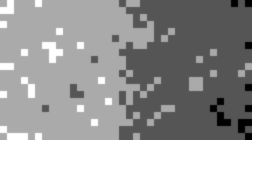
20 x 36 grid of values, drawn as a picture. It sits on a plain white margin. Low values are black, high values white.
Slope: up to the left. Calmest part: top right. Average level on the scale: 50%.
